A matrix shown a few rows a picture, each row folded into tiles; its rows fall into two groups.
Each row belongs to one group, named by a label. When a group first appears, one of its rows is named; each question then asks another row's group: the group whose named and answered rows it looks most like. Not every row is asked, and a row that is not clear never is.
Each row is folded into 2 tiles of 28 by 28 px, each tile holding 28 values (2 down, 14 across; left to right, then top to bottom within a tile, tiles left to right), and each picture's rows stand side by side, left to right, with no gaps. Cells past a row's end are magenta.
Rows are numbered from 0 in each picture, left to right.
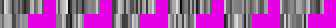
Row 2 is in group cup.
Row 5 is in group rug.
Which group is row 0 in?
cup
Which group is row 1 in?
cup
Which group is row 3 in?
cup
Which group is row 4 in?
rug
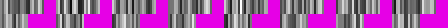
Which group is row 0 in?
cup
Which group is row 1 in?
rug
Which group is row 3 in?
cup
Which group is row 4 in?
rug
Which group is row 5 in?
cup
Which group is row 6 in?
cup
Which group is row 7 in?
cup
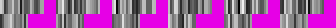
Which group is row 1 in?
cup
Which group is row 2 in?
rug
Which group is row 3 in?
cup
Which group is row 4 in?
rug
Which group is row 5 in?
cup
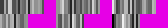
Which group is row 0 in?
cup
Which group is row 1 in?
cup
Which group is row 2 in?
rug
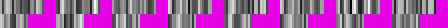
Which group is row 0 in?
cup
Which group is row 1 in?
cup
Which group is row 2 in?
rug
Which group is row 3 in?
rug
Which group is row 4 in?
cup
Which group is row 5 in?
rug
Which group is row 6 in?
rug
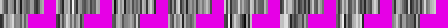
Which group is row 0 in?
rug
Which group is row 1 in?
rug
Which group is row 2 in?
cup
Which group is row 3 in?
cup
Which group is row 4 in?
rug
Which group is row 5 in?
cup
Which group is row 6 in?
cup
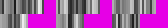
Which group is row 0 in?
cup
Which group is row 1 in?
cup
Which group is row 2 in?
rug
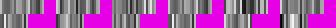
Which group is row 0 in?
rug
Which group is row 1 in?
rug
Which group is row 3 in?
rug
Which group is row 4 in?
cup
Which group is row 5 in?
rug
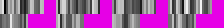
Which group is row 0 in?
rug
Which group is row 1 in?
cup
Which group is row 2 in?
cup
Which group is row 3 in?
rug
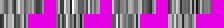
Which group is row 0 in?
rug
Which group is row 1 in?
rug
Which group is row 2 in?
rug
